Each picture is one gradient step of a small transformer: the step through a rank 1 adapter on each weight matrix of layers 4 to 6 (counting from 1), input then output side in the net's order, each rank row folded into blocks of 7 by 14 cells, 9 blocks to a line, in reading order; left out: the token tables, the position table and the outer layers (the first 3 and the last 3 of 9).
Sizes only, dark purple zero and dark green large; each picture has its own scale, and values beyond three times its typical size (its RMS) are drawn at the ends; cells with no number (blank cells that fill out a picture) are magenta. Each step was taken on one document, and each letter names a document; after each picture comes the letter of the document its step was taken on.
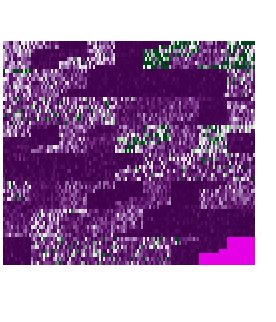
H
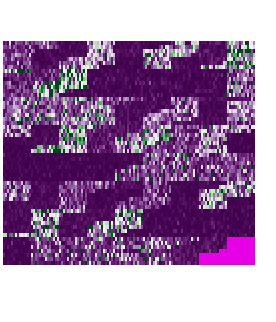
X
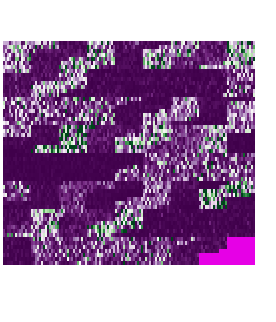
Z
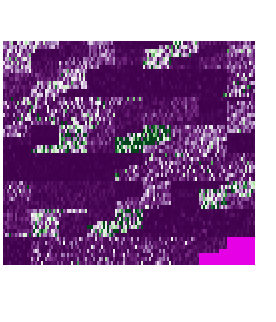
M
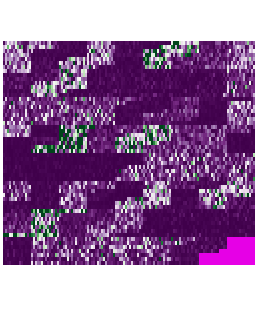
Z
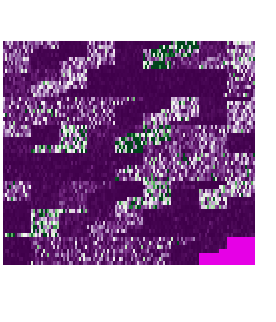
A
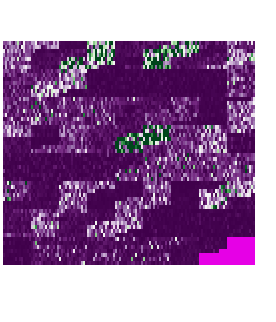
A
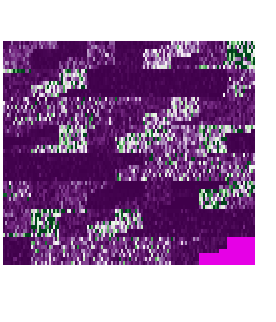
M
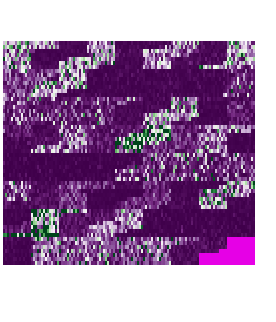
X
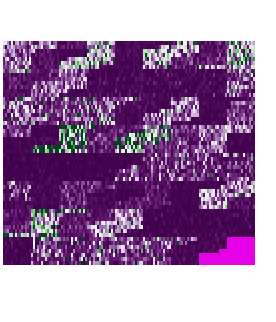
Z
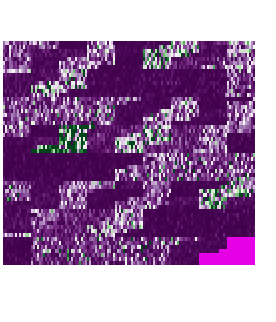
Z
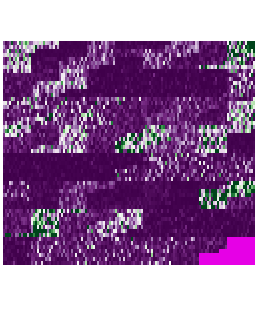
M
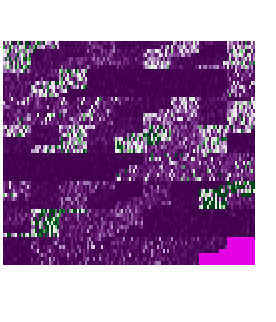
M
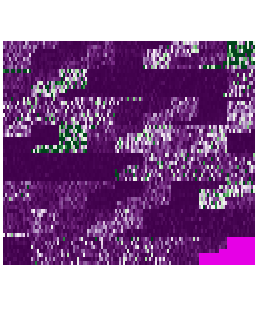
M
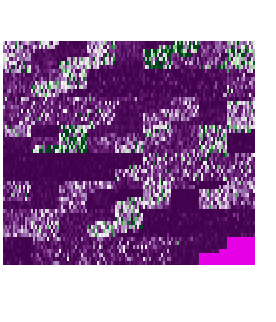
Z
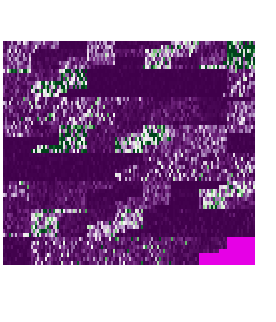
M
